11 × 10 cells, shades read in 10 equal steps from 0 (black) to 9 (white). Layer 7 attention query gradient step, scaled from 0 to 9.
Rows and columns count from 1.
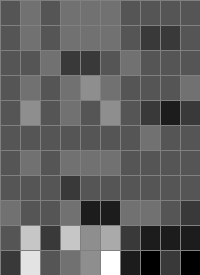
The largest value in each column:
4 8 4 7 5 9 4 4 3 4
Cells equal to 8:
1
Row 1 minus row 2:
0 0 0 0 0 0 0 1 1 0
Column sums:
33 48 33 42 39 46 32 28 27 27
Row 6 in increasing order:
3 3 3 3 3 3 3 3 3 4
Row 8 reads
3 3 3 2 3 3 3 3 3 3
